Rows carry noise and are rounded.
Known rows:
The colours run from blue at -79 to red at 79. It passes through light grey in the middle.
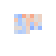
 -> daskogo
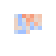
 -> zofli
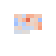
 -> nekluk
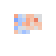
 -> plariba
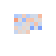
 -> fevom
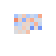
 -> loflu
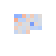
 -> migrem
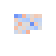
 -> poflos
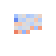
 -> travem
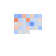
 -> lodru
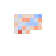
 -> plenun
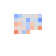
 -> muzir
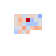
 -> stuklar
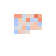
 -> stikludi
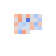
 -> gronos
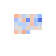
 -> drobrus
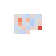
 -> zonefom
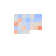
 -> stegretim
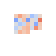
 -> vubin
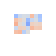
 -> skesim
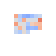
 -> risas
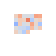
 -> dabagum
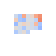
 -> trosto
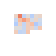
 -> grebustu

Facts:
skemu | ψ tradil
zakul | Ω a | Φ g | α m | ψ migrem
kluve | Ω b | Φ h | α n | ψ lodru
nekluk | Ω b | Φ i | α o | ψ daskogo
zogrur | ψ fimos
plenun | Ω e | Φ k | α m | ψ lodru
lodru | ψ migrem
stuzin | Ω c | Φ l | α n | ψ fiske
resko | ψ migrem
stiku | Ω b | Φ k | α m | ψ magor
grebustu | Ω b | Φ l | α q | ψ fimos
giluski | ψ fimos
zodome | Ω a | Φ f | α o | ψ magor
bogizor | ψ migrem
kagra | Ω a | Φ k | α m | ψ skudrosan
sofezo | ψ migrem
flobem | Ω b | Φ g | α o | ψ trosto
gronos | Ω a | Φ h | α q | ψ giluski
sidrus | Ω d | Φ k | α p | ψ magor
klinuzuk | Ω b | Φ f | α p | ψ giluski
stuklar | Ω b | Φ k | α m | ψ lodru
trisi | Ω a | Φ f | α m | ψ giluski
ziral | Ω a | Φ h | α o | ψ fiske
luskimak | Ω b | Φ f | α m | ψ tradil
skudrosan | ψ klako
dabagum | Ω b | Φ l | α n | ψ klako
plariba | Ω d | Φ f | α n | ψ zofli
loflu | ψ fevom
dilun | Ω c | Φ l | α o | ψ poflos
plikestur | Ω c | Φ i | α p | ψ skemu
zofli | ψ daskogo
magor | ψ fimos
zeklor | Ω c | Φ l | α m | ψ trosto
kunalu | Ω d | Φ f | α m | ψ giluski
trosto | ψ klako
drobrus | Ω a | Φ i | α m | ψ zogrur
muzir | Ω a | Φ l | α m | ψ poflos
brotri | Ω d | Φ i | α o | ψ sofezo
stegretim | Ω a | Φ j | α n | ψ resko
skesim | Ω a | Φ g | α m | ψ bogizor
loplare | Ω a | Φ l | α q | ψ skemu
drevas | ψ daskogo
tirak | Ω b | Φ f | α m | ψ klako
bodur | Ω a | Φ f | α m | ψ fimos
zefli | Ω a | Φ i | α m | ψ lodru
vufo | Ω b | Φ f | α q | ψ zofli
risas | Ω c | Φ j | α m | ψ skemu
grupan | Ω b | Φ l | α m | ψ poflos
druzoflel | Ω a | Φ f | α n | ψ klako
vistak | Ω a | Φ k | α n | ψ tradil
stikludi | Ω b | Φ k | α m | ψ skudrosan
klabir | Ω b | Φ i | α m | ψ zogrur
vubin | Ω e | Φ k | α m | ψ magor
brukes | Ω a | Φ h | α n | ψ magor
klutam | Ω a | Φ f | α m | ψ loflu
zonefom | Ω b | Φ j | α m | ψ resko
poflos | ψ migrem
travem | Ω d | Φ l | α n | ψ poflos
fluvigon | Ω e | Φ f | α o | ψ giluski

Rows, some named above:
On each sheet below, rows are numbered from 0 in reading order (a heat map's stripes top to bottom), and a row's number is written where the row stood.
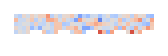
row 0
fiske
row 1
grebustu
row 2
plikestur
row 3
travem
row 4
plenun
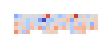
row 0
muzir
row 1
sidrus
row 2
stiku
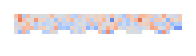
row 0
klinuzuk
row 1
fimos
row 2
fiske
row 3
trisi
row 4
nekluk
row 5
giluski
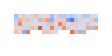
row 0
grupan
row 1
klutam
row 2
travem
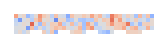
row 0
zeklor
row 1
bodur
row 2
kagra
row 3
vufo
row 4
vistak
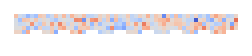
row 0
stuzin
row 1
druzoflel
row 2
fluvigon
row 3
zogrur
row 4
druzoflel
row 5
luskimak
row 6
zodome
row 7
vubin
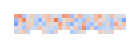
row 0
klabir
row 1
dabagum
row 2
magor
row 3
ziral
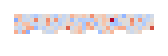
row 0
kunalu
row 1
zonefom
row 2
kagra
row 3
stuklar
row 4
zonefom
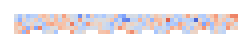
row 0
dilun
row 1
tirak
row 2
loplare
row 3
zefli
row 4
brotri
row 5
kluve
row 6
brukes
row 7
flobem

